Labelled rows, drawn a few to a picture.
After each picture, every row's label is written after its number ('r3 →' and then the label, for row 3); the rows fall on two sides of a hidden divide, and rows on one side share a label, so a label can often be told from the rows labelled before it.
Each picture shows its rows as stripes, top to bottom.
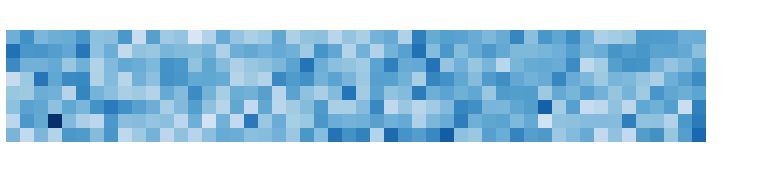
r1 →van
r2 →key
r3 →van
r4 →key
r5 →key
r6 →van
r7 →key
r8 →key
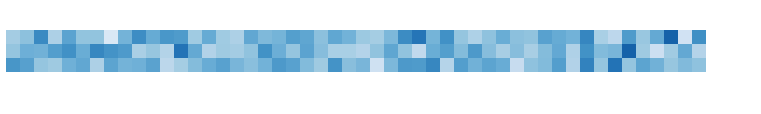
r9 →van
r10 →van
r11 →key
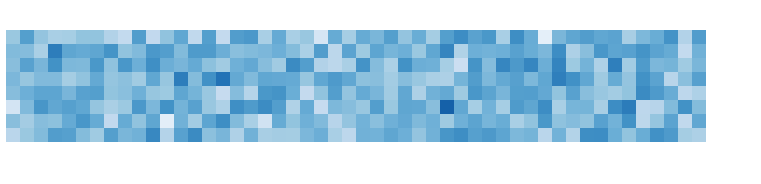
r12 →key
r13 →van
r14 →van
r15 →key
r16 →van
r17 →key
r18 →van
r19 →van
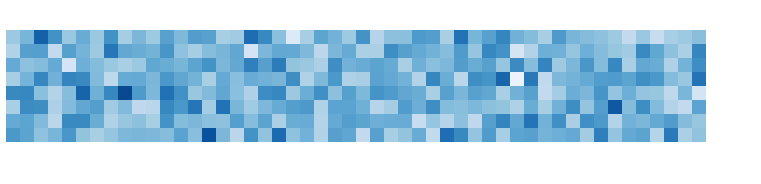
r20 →key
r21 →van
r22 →key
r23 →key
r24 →van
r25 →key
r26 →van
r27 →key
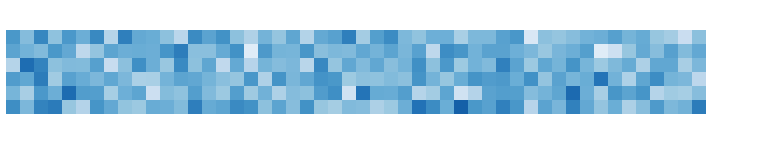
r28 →van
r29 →van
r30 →van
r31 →key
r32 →van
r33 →key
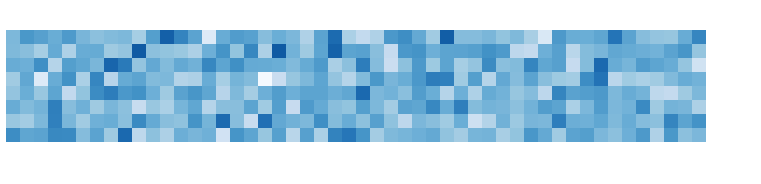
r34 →key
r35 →key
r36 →van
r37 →van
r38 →van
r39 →key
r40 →van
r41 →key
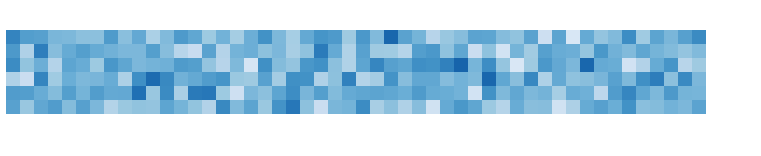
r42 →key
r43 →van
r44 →van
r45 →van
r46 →van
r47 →key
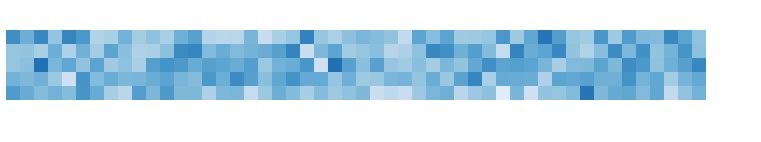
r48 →van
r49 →key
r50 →key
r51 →key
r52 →van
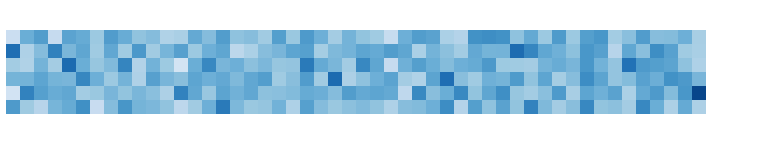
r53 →van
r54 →van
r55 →van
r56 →key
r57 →key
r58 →van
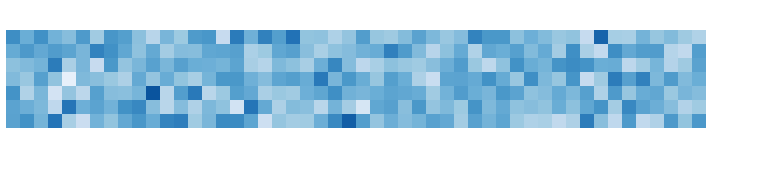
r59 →van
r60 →van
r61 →key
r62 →key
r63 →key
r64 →van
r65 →key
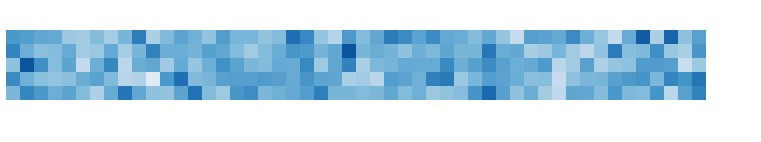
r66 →van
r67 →key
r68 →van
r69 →key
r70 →key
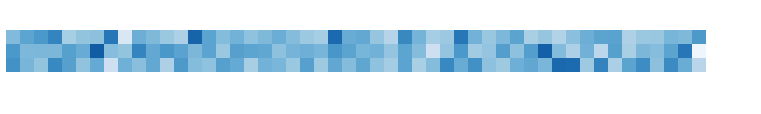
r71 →key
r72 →van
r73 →van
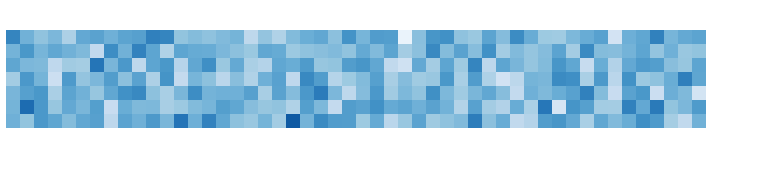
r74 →van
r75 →van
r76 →van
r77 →van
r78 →van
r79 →van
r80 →van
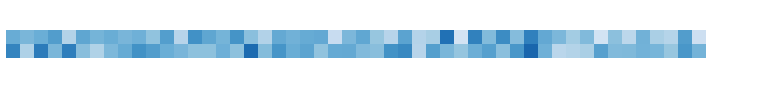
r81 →van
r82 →key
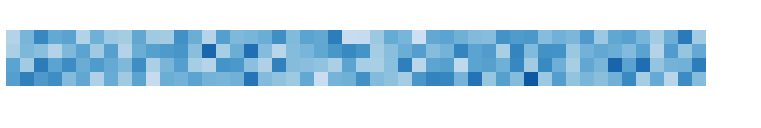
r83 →key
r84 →key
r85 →key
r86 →key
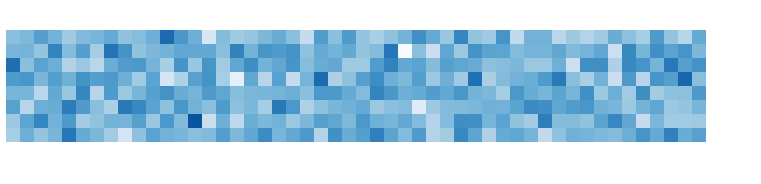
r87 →key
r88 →van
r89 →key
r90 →van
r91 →key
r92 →van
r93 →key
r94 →key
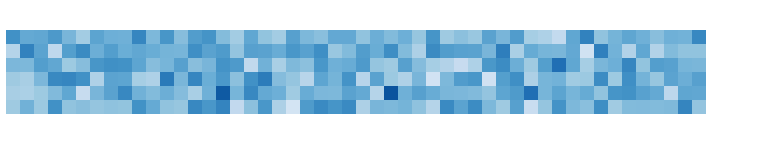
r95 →key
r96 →van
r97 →van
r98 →key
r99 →key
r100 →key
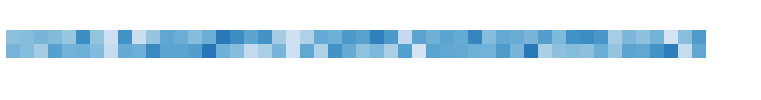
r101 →key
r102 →van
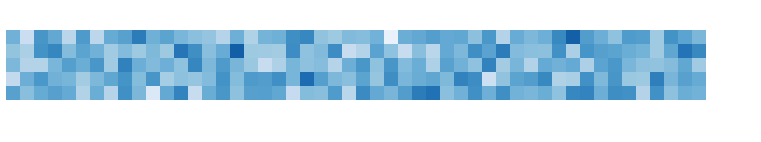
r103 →van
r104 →key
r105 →van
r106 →key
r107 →key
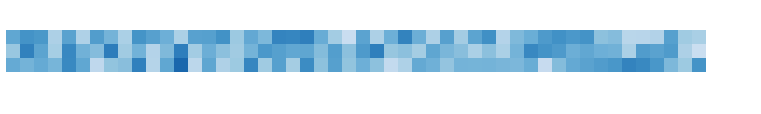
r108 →van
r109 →van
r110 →key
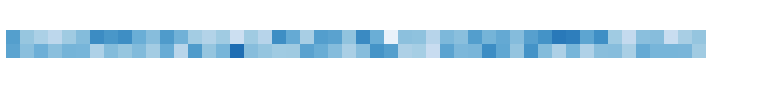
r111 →van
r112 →van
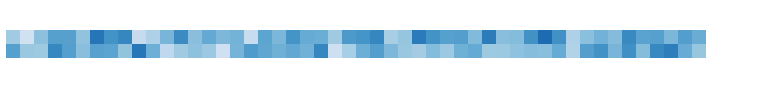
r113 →van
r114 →van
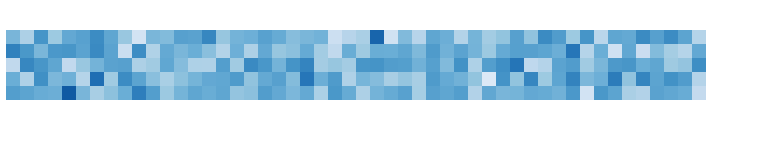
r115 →van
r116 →van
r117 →key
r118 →van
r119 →van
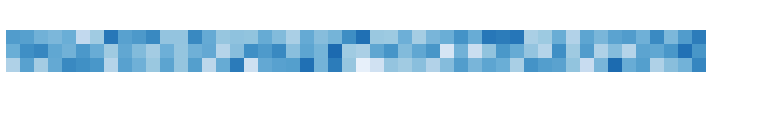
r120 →key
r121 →key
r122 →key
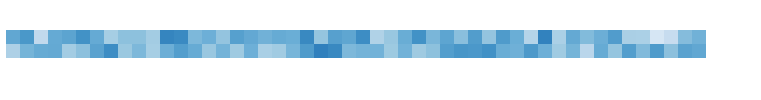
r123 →key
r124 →key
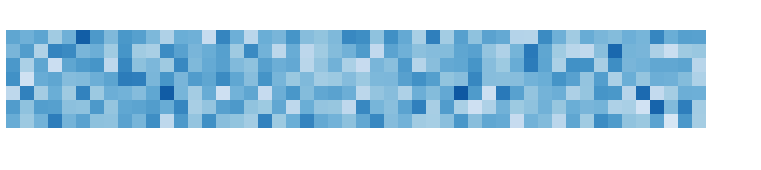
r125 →van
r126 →key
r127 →van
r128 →van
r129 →key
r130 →van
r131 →van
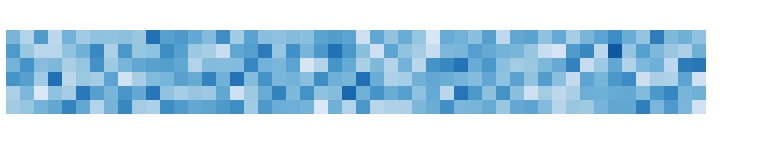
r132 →key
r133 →key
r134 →key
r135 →key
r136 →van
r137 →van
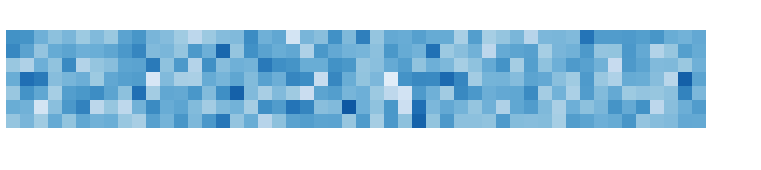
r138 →key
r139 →key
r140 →van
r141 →key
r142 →key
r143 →key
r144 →key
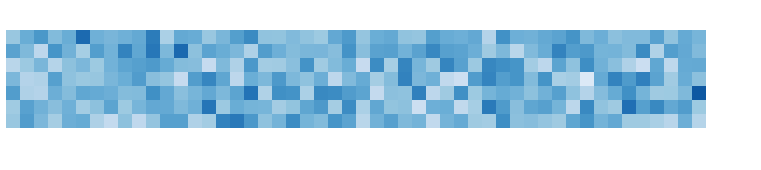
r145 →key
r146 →van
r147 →key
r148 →van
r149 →key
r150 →van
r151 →key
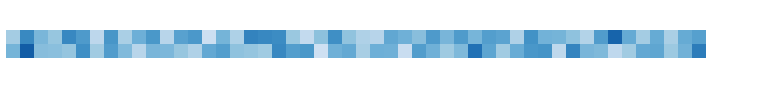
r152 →key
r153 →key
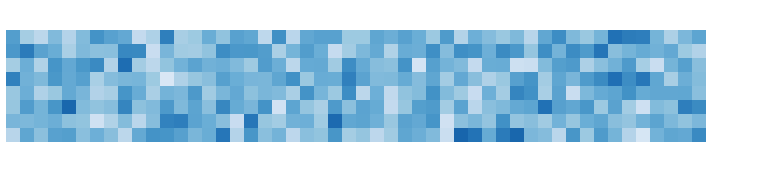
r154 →key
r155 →van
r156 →van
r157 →key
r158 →van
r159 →key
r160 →key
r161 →key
